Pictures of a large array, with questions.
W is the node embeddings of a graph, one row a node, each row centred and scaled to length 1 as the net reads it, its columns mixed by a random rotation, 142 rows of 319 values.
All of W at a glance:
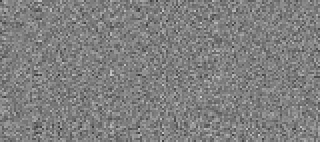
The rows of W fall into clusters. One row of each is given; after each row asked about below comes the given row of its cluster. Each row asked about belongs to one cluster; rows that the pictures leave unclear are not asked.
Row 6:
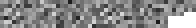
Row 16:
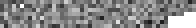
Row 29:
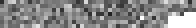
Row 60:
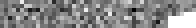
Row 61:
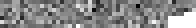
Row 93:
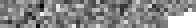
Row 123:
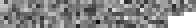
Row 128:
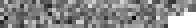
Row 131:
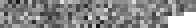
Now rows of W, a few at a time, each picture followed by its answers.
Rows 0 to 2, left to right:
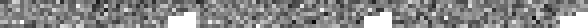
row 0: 61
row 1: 61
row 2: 93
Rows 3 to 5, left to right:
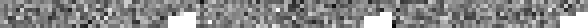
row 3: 60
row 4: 61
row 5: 128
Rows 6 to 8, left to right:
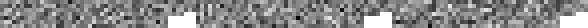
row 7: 16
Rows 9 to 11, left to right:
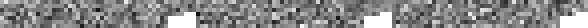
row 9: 60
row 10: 93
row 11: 93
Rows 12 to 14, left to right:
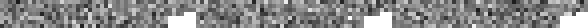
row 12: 131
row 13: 123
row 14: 29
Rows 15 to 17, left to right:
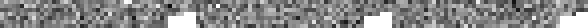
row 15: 60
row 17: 29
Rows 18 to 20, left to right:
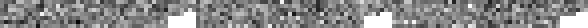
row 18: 93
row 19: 29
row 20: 61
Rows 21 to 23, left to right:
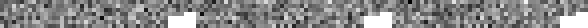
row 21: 16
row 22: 131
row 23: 131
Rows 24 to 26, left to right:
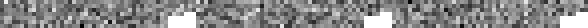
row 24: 6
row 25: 123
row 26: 131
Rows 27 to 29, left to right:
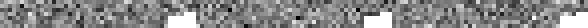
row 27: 60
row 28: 16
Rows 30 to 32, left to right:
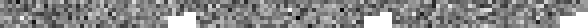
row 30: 131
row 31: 16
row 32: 93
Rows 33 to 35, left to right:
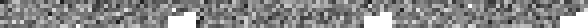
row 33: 61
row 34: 128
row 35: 61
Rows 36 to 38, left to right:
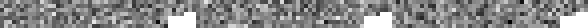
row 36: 6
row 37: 29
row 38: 123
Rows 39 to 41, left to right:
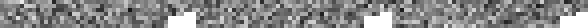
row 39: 60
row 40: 128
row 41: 61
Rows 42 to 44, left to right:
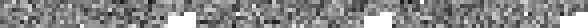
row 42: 29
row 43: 93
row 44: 131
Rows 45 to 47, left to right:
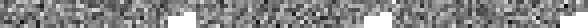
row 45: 93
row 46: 6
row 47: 123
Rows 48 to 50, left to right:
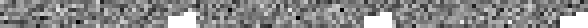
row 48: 93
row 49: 16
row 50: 16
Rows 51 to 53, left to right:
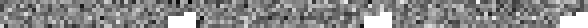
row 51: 16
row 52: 128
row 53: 29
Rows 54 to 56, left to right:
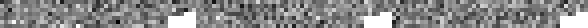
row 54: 61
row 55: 131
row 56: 128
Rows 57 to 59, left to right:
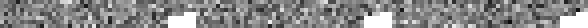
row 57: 131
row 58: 60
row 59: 61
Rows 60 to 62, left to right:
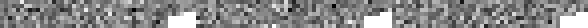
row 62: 6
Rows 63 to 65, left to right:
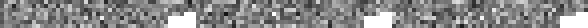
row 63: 29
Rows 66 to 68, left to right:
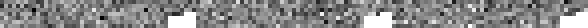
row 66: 16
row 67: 29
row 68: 61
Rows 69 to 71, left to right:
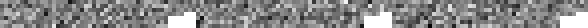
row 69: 6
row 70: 128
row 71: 93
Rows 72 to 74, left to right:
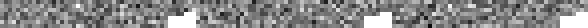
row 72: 61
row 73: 123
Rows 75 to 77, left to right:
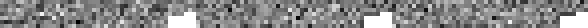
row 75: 93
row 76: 16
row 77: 16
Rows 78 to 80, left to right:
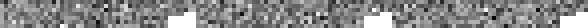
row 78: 61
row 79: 6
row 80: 16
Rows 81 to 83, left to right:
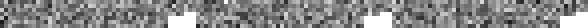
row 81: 128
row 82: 131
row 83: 123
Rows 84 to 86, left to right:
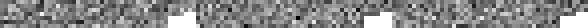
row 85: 16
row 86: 16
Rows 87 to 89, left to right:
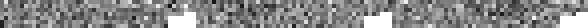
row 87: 128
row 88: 131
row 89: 29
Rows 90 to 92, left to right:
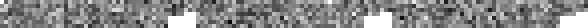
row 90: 123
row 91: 131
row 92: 60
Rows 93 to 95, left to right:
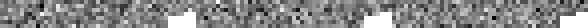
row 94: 60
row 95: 16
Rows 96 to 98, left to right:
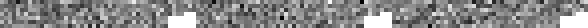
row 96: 131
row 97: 131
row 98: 93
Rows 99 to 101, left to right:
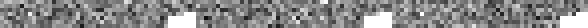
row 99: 60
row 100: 60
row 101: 61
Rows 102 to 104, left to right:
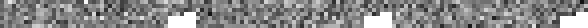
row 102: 29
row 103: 128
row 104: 16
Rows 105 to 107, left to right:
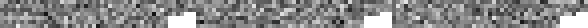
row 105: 131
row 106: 93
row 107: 29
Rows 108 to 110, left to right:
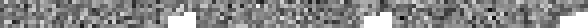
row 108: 6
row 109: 29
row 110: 60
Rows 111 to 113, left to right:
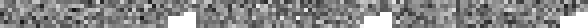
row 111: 93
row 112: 29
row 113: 123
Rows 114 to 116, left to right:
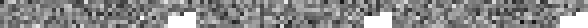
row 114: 29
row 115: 123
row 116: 29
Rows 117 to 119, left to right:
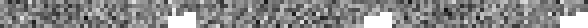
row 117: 131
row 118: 6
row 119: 131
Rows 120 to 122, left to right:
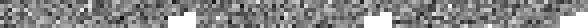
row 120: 61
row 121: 131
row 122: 93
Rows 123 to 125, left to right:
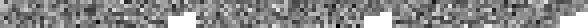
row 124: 61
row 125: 93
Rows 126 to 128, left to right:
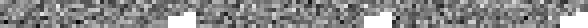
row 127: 93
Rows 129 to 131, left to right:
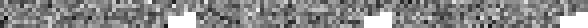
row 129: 128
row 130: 123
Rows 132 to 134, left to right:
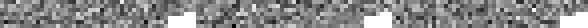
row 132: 93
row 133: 93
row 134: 123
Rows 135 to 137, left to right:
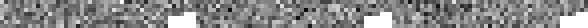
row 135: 123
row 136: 16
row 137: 131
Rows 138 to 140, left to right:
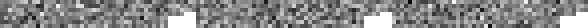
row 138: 93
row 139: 6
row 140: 131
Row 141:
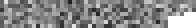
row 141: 6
